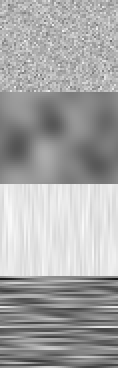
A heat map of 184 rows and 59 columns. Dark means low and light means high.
The table splits into 4 rows of 1 panel. Panel 1,1: high, fine-grained. Panel 2,1: middling, smooth. Panel 3,1: very high, streaked downward, faint in contrast. Panel 4,1: middling, streaked across, strong in contrast.
